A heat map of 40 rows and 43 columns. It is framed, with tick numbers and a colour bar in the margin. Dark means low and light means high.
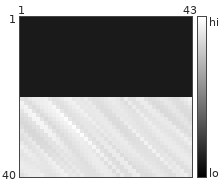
It is made of 2 by 1 panels. Panel 1,1: very low, flat. Panel 2,1: very high, slanting down to the right, faint in contrast.
